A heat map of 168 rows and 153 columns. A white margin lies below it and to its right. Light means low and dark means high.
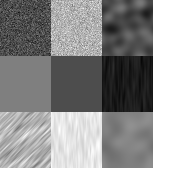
It is made of 3 by 3 panels. Panel 1,1: high, fine-grained. Panel 1,2: low, fine-grained. Panel 1,3: high, smooth. Panel 2,1: middling, flat. Panel 2,2: high, flat. Panel 2,3: very high, streaked downward, faint in contrast. Panel 3,1: low, slanting up to the right. Panel 3,2: very low, streaked downward, faint in contrast. Panel 3,3: middling, smooth, faint in contrast.
